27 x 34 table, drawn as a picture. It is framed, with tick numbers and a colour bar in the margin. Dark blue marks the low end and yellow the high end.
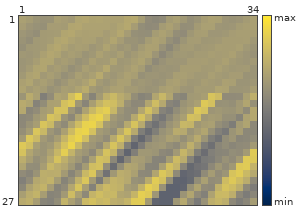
The top part is calmer, up to a seam about 40% of the way down. The top right is the calmest part. Streaks slant up to the right. No row or column stands out.
